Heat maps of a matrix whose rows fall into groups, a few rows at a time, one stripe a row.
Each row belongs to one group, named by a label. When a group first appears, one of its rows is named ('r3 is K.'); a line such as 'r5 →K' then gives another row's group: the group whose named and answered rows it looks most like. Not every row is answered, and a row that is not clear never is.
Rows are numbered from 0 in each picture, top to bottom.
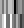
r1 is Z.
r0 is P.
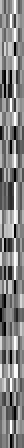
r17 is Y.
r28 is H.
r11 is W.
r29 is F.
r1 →Z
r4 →W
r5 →H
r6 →Y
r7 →Z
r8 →W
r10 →H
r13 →Y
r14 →Y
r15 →W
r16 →P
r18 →W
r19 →Y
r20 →P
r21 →H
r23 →H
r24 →W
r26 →W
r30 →Z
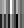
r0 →Z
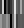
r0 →Y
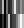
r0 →Y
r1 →H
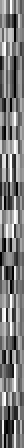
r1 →F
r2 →P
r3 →Z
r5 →F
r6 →F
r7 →H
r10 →W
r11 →Z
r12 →Z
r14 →Y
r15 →W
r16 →P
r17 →H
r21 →Z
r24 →F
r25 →H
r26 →Y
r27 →W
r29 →F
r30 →Y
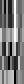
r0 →Y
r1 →Y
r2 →W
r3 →H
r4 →F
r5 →P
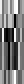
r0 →W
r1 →P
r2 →Y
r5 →W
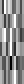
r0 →P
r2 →Z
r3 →Z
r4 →H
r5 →W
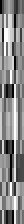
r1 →P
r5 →Z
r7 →W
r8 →W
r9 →W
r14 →W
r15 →Y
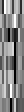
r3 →P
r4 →F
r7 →H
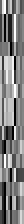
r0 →Z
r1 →Y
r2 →Y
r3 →H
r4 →P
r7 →P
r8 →P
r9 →Y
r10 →H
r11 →P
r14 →H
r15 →H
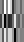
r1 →Y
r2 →P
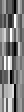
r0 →F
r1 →Y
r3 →F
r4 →P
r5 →H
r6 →P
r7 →P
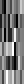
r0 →H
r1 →F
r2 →Y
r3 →P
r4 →F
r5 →P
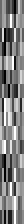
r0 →F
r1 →Z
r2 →Y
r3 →H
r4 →P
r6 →F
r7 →P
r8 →P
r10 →Z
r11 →H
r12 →Y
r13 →Z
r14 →W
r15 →Y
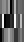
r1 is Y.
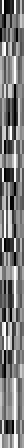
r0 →Y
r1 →H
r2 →F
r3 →Z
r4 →W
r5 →W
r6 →P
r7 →F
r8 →F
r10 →Y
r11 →W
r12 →Y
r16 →P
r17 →Y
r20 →Y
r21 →Y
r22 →H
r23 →Z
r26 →H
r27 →W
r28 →W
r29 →W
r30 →Y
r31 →W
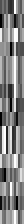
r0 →Y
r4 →W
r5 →W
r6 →Y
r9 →Z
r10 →Z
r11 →W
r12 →H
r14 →F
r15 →W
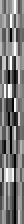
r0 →W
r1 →Z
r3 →W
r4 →Z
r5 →F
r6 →P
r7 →Y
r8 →F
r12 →P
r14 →F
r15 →F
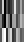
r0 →Y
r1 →H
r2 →Z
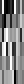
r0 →Y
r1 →H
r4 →Z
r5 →P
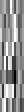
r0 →Z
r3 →P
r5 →F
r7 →Z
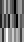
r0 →F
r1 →F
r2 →P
